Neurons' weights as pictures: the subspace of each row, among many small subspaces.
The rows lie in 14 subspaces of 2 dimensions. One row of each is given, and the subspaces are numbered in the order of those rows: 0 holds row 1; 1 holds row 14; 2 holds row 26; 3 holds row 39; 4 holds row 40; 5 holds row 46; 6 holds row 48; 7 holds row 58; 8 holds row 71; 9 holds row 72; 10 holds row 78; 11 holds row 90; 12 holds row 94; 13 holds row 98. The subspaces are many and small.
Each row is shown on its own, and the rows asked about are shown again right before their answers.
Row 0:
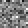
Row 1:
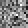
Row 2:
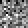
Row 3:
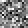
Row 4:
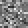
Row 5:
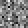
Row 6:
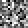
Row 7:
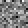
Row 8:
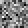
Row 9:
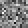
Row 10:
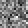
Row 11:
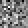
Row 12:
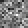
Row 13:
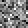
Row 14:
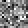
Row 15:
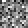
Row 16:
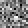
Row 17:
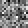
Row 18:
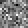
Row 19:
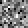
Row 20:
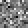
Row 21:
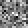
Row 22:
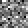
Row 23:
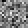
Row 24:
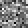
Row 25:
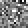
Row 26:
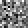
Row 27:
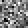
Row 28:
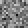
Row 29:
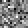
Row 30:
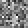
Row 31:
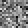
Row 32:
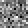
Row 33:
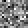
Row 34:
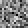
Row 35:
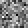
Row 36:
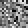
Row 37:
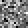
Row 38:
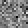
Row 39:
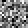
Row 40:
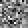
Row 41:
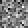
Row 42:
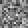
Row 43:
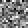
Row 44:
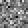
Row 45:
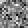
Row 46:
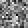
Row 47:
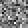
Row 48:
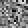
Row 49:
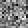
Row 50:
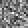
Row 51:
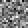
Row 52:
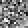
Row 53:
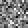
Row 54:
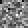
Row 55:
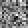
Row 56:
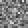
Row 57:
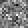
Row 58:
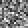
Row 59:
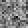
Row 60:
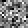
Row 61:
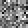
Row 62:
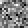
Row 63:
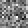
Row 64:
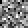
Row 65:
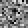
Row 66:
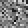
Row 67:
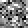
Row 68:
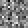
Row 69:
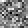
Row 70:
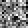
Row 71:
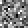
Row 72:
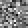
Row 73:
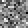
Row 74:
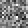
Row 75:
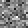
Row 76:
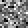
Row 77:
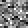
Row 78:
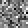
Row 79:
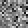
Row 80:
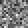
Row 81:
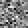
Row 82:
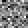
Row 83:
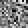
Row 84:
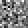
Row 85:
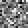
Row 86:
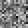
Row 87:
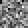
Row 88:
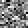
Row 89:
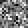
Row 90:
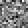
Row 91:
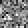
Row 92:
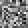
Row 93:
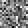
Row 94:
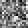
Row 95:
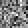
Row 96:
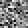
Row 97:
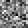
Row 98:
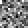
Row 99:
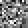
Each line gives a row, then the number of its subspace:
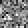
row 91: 2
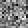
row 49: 1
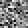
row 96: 9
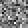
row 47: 4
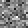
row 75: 9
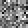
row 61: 4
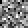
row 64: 13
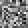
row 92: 12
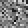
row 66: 10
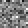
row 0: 11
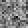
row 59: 12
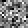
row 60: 3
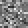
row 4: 12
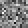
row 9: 4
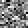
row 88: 9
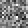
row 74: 1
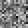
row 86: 11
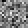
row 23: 3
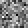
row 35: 5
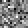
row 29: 1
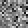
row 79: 10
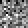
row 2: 2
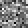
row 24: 11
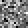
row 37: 0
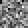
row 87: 13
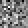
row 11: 2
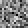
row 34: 7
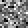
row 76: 0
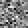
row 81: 9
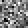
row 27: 7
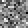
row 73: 0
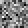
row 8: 5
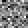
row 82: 13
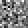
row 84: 2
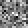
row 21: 9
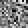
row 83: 6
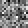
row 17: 4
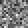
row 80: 5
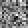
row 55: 12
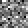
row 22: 13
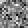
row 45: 8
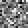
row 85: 6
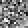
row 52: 7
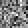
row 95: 0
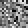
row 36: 6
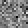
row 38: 10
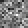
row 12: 3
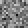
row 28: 5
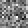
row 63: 1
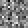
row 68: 2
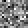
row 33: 1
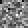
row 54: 13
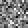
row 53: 10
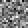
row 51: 11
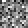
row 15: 3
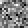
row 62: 8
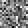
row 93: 6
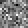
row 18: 8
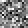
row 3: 3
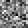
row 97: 9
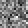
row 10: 0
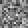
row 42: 1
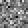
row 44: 4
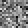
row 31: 6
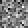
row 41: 3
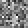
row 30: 5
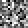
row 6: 5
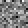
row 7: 11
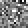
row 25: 6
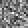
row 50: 7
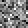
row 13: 0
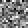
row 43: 11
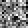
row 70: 12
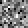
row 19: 8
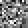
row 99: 4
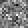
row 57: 8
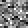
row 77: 12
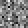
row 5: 2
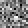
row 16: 7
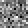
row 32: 7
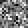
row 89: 8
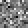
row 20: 4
